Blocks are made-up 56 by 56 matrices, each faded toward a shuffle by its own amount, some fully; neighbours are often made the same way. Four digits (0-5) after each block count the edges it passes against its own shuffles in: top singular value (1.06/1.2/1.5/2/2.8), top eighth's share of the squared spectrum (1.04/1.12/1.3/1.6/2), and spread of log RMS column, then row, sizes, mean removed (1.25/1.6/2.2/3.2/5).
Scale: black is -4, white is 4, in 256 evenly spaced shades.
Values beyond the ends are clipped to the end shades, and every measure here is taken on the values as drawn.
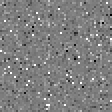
1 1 0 0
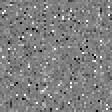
2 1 1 0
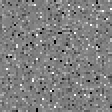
2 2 0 0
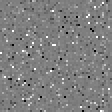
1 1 0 0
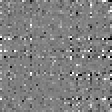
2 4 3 3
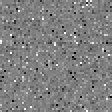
2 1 0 0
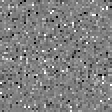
2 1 0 0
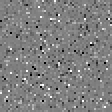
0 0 0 0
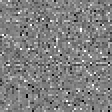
3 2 1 0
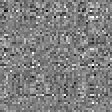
4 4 2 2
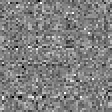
3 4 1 2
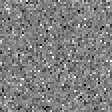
1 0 0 0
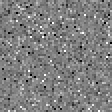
0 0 0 0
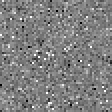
0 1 0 0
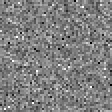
0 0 0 0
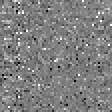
3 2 1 1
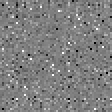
3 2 1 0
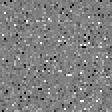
0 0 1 0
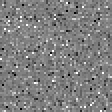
2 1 0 0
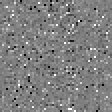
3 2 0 0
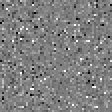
3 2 1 0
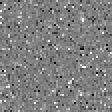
2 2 1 0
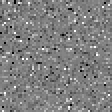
0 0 0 0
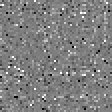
2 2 0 1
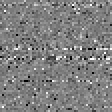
2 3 0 2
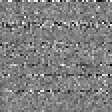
3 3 0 3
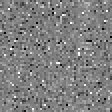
3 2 0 0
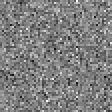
1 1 2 0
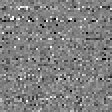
1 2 0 3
